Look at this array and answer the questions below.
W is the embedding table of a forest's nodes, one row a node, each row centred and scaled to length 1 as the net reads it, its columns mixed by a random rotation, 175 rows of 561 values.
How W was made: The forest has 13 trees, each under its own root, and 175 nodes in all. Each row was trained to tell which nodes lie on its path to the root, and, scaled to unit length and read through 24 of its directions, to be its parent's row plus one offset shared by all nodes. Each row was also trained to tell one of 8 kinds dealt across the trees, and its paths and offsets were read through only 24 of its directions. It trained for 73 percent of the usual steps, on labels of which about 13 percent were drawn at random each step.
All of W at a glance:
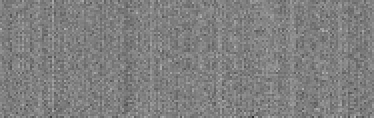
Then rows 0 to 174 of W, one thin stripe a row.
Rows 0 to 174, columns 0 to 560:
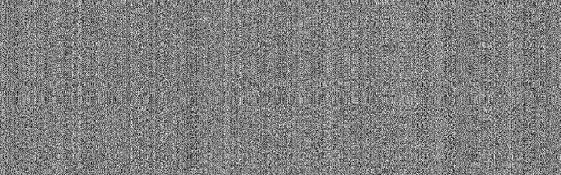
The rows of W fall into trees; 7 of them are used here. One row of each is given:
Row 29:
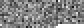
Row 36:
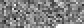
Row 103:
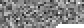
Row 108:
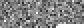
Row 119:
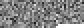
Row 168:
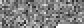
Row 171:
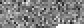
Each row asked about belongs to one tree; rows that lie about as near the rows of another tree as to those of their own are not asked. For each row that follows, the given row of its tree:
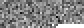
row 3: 168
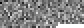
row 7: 103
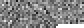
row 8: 119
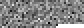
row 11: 103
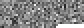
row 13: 119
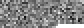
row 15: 103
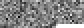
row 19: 119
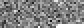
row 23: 168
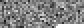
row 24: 29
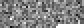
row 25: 36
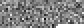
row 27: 108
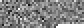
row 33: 168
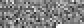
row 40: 108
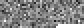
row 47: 119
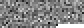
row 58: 103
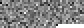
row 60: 103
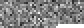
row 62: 103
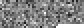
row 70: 168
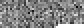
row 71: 29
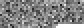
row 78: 168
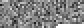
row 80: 119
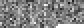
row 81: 36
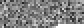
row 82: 103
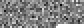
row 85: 108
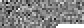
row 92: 168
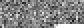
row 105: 29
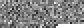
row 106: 119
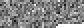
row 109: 119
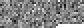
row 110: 119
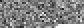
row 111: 29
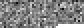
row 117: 29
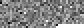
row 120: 103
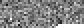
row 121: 29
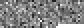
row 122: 103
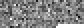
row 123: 36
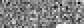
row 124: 108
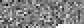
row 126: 29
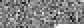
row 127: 29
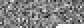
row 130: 108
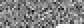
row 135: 29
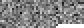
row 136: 119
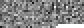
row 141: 36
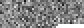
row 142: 171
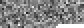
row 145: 103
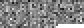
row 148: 29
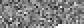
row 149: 29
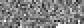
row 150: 119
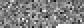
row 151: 108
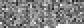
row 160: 36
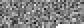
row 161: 119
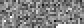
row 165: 171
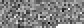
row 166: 29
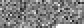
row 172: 119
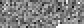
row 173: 103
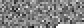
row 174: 108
